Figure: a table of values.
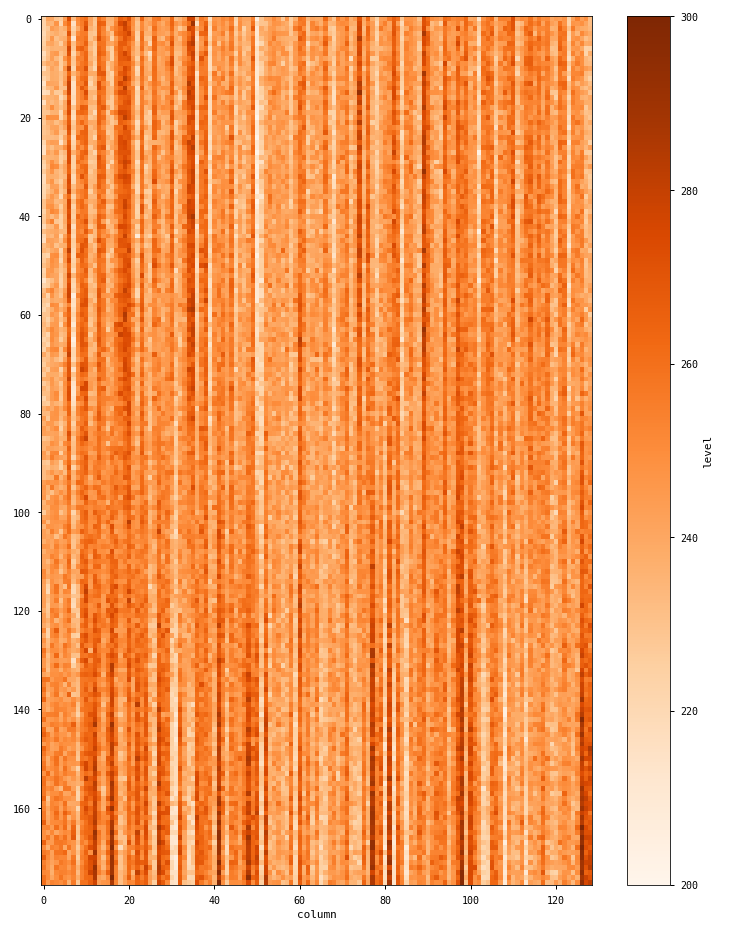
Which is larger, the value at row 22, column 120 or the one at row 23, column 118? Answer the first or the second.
the second
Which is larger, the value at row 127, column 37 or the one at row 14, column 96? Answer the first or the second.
the first
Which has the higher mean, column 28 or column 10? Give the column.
10
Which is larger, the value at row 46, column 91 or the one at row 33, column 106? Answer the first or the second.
the first
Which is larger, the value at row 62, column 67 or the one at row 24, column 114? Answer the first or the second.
the second
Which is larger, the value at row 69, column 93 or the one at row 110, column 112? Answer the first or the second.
the second
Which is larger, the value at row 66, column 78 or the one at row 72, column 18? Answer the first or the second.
the second
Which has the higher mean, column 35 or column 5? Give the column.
35
